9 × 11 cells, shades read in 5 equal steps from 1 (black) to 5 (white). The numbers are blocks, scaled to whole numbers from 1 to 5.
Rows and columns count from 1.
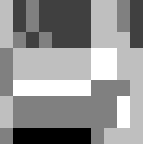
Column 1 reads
4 4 4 3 3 3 4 4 3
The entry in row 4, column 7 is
4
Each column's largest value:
4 5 5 5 5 5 5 5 5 5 4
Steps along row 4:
up same same same same same up same down same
